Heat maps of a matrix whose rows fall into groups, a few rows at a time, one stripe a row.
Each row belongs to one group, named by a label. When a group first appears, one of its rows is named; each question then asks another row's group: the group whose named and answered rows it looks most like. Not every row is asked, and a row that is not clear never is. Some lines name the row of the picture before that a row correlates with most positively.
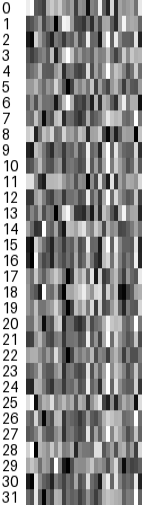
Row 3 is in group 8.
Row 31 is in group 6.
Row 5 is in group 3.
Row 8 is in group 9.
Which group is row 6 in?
8
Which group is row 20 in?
6
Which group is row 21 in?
6
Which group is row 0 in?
9
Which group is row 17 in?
3
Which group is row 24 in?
6
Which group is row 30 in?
6
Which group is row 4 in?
6
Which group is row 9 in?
6
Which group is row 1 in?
8
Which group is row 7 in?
6
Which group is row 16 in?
6
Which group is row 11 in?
9
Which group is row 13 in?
8
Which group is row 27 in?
6
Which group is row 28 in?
9
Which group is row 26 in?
6
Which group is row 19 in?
3
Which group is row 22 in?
3
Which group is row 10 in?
6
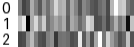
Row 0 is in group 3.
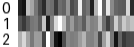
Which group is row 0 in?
6
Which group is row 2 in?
3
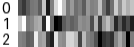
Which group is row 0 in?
8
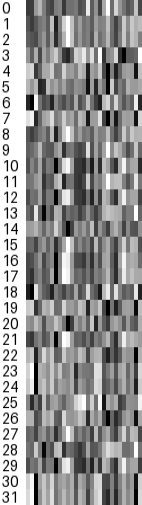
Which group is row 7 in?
9
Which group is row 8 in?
8
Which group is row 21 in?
8
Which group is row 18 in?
6
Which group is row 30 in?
9
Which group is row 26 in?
9
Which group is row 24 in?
9
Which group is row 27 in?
8
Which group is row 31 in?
9
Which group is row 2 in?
8
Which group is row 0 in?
6
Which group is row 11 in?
6
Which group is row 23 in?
9
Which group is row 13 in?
6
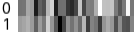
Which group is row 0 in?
6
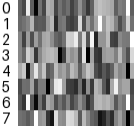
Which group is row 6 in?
6
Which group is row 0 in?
6
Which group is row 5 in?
8
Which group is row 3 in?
3
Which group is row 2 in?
3
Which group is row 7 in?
9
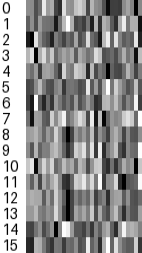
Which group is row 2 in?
6
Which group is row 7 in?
3
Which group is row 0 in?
9
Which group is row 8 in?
3
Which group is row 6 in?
6
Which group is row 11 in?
3
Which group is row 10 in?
9
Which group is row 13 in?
3
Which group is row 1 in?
8
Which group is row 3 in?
9
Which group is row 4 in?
9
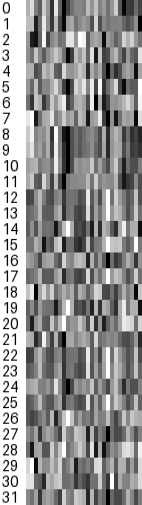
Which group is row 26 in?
8
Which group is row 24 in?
3
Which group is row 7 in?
9
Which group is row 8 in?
3
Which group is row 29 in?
9
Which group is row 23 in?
6
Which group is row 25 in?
6
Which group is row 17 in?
6
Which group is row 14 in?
8
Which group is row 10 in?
3
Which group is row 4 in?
9
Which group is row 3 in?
3
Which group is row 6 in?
3
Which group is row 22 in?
6
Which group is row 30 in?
9
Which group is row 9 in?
3
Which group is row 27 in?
9
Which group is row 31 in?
9
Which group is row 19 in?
8
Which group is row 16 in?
9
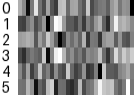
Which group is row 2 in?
3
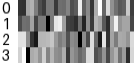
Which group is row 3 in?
9
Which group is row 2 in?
9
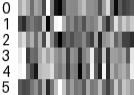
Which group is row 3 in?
9
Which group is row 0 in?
3
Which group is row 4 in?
9
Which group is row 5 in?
8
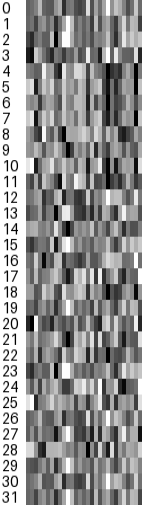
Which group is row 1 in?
8
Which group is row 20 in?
6
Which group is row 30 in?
6
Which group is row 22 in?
9
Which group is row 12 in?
6
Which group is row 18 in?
9
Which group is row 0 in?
6
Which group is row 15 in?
8
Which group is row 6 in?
9
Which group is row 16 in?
6
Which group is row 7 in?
9
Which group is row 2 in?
8
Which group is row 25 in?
9
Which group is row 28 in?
9
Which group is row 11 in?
9
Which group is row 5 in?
9
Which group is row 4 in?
9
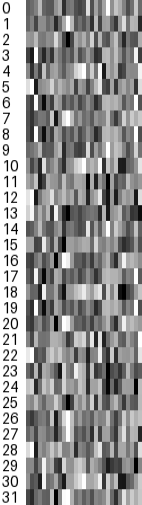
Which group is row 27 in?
8
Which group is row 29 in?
9
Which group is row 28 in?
9
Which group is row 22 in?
9
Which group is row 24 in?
9
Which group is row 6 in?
6
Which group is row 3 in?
6
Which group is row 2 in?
3
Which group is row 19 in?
6
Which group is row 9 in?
6
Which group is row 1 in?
8
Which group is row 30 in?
3
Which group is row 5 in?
9
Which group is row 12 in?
9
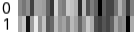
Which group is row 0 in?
9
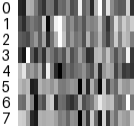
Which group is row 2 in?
8
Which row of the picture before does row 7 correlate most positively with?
0
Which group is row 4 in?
3
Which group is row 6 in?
6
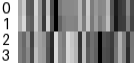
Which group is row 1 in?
3
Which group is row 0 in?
3
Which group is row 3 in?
9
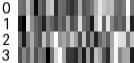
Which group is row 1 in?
6
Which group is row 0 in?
6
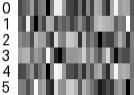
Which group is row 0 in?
8
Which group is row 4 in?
8
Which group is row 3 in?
3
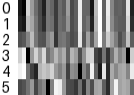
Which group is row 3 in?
9
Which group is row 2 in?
6
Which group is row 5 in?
8
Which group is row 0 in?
6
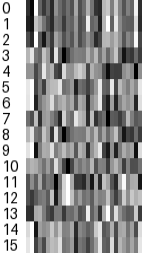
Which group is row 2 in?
6
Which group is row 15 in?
9
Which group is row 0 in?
6
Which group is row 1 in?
6
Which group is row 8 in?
3
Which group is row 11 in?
8
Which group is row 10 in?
3
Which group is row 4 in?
9
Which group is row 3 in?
3
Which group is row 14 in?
9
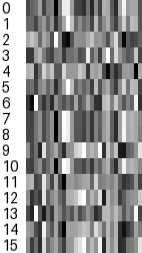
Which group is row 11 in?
3
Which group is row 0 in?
8
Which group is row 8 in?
8
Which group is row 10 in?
8
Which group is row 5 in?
8
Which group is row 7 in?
8
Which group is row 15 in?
3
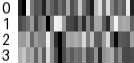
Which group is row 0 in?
6
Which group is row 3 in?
3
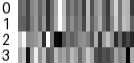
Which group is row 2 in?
3
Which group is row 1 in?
8
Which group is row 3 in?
9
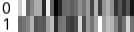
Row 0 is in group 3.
